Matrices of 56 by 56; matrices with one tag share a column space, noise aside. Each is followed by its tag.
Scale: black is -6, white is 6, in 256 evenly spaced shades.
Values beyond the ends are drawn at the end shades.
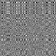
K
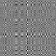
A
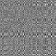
A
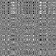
K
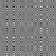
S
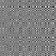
S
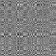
A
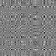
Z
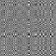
A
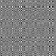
S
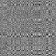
A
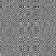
S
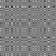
S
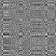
A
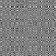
S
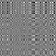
K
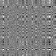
Z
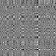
Z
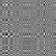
A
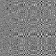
A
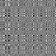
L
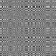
S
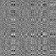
A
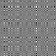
S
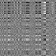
K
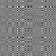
S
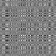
L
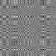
Z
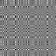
Z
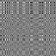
K
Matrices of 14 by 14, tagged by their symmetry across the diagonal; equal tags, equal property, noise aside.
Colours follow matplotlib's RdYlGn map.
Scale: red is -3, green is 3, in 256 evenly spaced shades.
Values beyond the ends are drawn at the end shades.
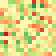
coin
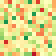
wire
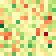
wire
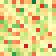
wire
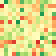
coin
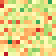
wire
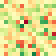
coin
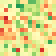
coin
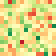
wire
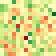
wire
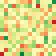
coin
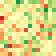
coin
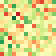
coin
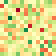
coin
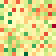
coin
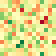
coin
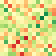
coin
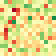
wire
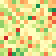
coin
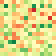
wire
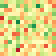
wire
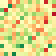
coin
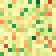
wire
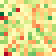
wire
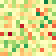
wire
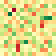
coin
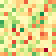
wire
